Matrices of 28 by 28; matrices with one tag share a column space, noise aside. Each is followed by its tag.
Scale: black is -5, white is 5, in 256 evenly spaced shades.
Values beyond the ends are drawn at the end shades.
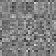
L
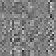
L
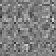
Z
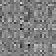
Z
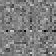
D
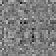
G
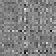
D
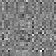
L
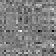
D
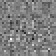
L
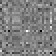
D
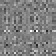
D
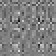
Z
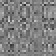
Z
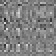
Z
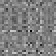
D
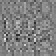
L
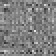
D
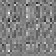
Z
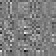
L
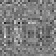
G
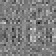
G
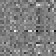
D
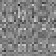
Z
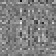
G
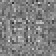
G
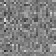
Z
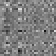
D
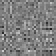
L
